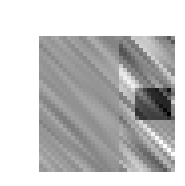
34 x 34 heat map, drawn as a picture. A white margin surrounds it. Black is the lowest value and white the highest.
A vertical seam about 60% of the way across splits the table, and the left part is calmer. The middle right is the ninth with the lowest average. An odd patch, lower than its surroundings, sits in the middle right.
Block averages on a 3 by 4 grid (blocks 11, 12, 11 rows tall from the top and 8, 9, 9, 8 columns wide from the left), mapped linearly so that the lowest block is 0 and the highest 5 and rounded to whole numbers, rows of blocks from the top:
4445 | 4440 | 4455
